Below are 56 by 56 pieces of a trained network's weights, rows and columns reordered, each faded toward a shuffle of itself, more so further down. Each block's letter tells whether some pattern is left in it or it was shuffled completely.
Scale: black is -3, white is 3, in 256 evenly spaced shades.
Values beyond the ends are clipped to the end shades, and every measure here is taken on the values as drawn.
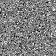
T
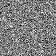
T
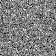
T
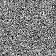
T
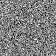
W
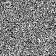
W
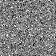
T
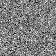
T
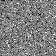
W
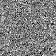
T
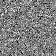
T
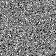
W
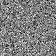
W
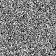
W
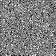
T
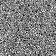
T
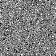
W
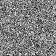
W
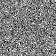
W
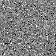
T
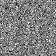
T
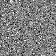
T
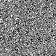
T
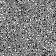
W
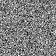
W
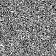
T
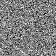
W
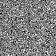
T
